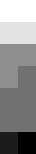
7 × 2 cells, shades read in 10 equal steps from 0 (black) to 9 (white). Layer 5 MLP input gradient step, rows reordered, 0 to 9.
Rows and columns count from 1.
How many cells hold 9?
2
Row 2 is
8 8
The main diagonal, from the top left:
9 8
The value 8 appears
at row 2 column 1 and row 2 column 2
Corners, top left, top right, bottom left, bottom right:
9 9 1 0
